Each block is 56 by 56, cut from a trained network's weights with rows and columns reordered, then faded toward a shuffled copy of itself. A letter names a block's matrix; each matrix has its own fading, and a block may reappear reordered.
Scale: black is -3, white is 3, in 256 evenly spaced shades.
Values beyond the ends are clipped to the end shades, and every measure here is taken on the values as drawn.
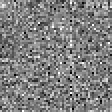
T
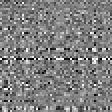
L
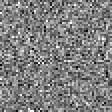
T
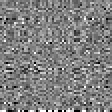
L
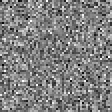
T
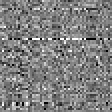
L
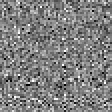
T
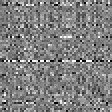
L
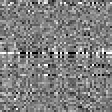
L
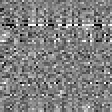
L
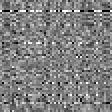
L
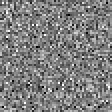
T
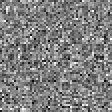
T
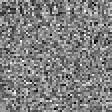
T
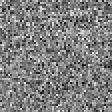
T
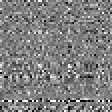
L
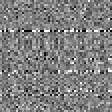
L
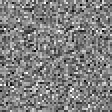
T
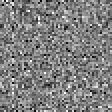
T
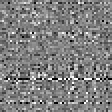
L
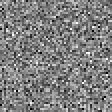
T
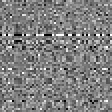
L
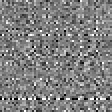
L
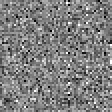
T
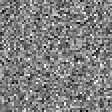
T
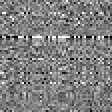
L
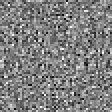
T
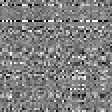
L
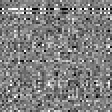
L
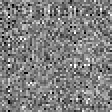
T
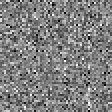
T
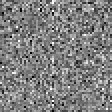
T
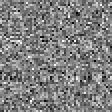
T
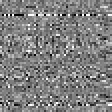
L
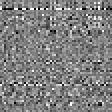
L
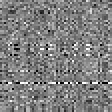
L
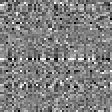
L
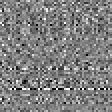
L
